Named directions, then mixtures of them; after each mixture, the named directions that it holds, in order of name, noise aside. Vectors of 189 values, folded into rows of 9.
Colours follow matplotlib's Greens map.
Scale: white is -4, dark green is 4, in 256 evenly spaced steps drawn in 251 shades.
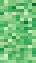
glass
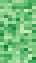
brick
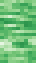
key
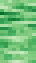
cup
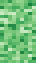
brick, cup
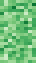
glass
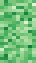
glass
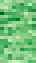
cup, glass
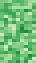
brick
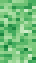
brick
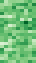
glass, key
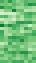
brick, cup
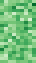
glass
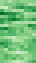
cup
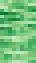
cup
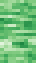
key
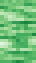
cup, key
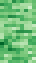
brick, key
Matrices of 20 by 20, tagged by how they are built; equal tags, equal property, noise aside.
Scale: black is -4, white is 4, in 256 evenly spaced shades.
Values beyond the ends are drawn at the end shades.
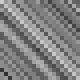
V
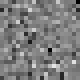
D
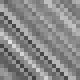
V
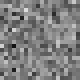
D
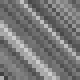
V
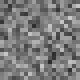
D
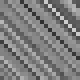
V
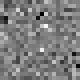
D
